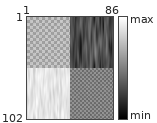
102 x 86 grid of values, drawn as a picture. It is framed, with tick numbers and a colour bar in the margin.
The table splits into 2 rows of 2 panels. Panel 1,1: high, checkered. Panel 1,2: low, streaked downward. Panel 2,1: very high, streaked downward, faint in contrast. Panel 2,2: middling, checkered.
